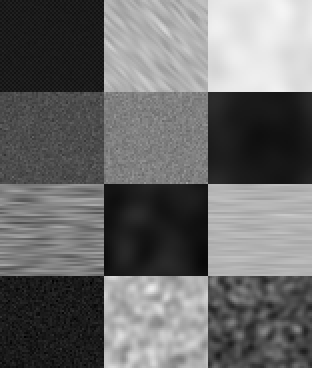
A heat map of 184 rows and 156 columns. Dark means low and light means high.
It is made of 4 by 3 panels. Panel 1,1: very low, checkered, faint in contrast. Panel 1,2: high, slanting down to the right, faint in contrast. Panel 1,3: very high, smooth, faint in contrast. Panel 2,1: low, fine-grained, faint in contrast. Panel 2,2: middling, fine-grained, faint in contrast. Panel 2,3: very low, smooth, faint in contrast. Panel 3,1: middling, streaked across. Panel 3,2: very low, smooth, faint in contrast. Panel 3,3: high, streaked across, faint in contrast. Panel 4,1: very low, fine-grained, faint in contrast. Panel 4,2: high, blotchy. Panel 4,3: low, blotchy.
